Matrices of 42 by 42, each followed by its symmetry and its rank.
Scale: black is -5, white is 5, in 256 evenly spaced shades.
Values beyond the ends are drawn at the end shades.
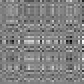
neither, rank two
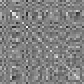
symmetric, rank five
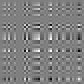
symmetric, rank one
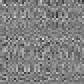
neither, rank five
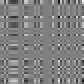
neither, rank one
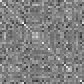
symmetric, rank five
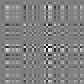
symmetric, rank one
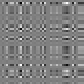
neither, rank one
